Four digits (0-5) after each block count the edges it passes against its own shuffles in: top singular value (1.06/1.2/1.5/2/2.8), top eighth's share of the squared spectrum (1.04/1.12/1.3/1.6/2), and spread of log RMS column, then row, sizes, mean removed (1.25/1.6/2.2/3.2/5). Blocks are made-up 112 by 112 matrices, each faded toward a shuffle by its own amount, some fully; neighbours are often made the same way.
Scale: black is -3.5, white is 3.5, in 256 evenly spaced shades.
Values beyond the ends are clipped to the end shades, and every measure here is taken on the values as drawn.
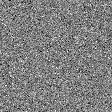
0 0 0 0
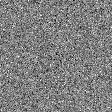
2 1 0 0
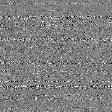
2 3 0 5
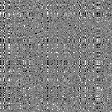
5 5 4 3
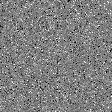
3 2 1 0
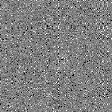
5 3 2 2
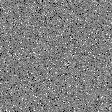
2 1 0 0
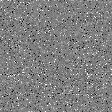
3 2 0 1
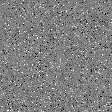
2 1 0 0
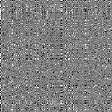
5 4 3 3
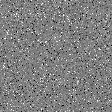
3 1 0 0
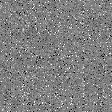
3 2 1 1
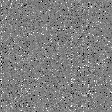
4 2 1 0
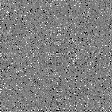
4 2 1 1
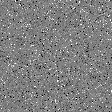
0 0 0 0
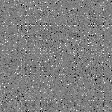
4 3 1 1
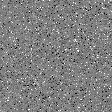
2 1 0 0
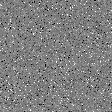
0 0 0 0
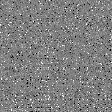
4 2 1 1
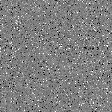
3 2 1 1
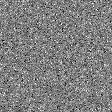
0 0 0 0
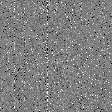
3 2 1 0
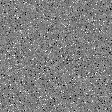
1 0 0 0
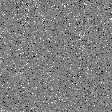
2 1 1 0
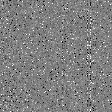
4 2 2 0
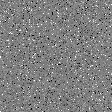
2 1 0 0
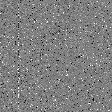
3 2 1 0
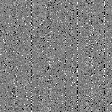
4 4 3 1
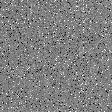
2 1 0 0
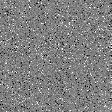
3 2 2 0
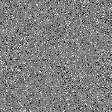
3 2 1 0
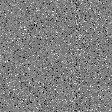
1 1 1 0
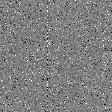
2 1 1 0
